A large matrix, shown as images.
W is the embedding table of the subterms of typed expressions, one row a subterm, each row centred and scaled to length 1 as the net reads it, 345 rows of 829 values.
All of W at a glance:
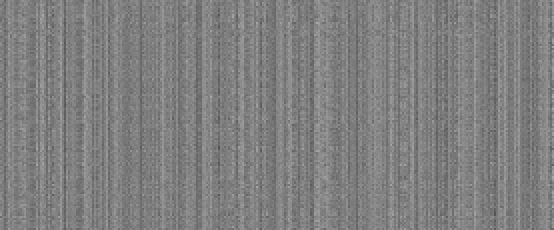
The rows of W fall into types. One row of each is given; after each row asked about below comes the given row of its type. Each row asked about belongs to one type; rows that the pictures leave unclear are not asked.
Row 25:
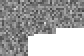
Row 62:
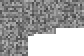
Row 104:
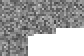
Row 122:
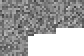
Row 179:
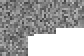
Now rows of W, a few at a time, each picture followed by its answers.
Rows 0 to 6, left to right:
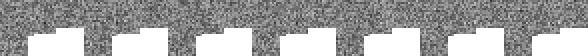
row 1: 62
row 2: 104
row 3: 179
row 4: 62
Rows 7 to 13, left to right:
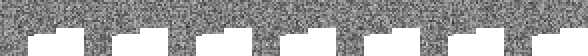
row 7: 122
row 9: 122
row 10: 104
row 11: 104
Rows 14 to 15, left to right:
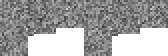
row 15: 122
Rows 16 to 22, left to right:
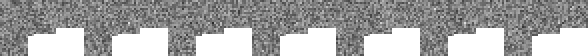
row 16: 104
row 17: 25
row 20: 62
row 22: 122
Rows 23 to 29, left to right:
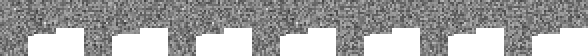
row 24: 62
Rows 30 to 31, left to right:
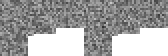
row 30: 104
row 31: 25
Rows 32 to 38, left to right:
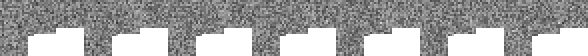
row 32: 122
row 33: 62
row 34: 62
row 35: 122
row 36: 179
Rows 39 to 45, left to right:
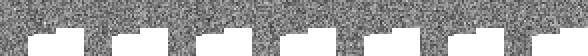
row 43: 104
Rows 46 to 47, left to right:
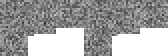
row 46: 179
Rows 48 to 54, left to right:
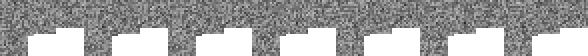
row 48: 179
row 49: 122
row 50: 122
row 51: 179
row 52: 62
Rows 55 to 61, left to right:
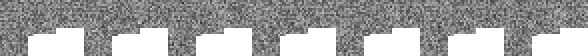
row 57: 62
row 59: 122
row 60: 25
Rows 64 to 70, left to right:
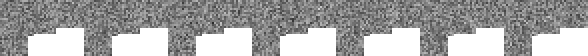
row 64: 62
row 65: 179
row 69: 25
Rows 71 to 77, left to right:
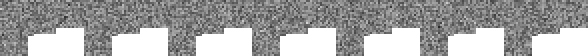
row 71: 62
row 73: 122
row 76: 25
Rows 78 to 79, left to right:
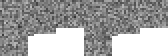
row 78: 122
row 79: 25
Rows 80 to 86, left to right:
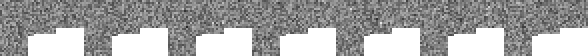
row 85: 122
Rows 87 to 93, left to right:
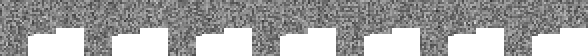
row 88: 179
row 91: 62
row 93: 122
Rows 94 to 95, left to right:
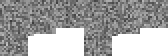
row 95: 62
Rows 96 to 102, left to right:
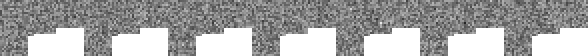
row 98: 104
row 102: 104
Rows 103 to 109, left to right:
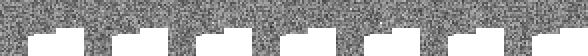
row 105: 179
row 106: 25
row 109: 62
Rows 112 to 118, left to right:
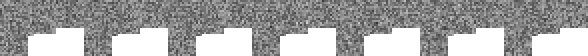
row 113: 62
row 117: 104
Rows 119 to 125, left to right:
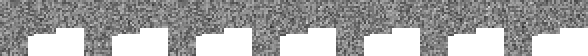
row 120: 104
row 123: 62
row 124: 122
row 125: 25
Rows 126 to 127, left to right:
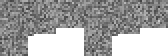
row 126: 62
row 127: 122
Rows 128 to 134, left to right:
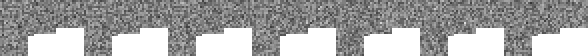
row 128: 122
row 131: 122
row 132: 179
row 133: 25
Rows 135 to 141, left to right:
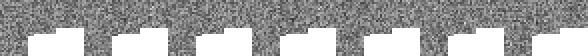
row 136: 122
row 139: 179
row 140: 25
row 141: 62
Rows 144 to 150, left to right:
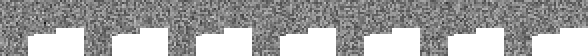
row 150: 25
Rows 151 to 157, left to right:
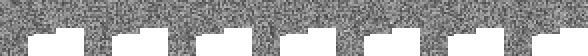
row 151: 104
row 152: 62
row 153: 25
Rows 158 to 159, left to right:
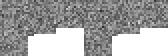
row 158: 122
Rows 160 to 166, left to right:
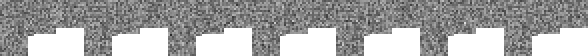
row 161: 62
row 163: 62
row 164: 62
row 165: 25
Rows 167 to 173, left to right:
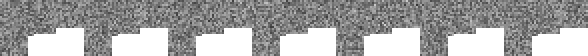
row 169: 179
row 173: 62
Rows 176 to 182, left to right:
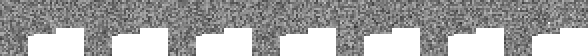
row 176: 25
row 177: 179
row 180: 122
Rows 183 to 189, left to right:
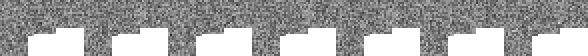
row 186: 62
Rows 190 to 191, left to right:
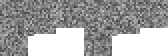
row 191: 104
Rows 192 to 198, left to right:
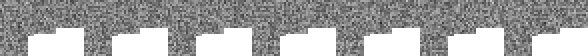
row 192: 25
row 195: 62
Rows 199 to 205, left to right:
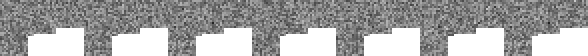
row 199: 25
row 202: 104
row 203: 62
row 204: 122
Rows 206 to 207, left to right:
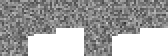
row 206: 25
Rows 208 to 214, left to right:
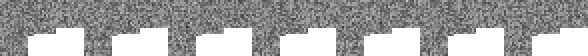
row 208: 179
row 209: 104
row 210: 25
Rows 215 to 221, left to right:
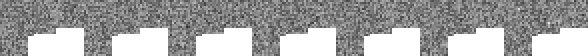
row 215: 62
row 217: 122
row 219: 62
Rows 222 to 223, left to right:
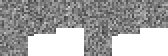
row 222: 122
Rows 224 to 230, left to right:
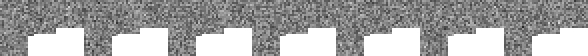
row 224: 122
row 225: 62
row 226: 62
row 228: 25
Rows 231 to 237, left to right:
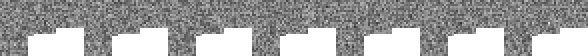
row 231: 104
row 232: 25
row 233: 104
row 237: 25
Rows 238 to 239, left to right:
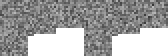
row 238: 122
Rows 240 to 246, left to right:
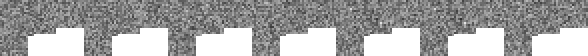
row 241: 62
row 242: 104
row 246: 25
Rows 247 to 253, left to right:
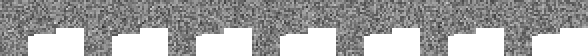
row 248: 122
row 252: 25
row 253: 104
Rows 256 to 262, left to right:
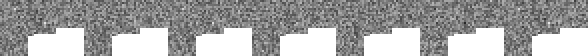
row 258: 25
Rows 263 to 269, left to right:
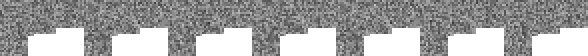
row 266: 104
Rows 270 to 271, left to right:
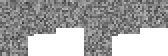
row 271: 122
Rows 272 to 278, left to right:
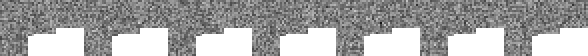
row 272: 62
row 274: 104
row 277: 104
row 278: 62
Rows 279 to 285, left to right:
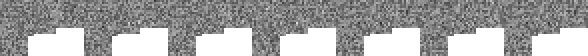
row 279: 62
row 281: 122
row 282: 25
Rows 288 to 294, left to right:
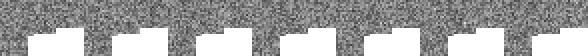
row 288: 104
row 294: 179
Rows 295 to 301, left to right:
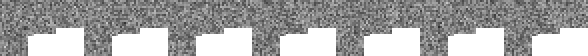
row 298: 104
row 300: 25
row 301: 104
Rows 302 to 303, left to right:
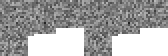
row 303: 179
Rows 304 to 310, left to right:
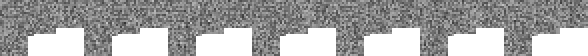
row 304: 122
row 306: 62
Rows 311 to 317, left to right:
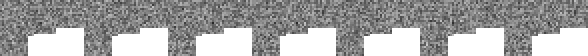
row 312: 25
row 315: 179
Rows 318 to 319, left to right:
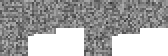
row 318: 62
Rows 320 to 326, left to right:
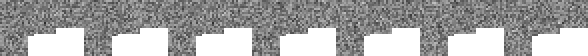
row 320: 179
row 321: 62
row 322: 179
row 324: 25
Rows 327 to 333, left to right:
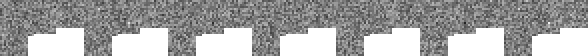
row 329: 179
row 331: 62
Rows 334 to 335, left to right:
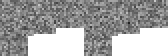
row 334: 104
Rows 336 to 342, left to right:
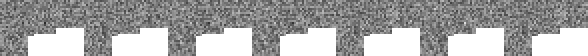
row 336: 179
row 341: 25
